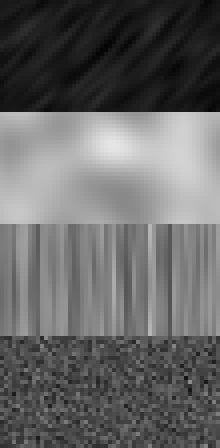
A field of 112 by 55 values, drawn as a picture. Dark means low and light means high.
It is made of 4 by 1 panels. Panel 1,1: very low, slanting up to the right, faint in contrast. Panel 2,1: high, smooth. Panel 3,1: middling, streaked downward. Panel 4,1: low, fine-grained.
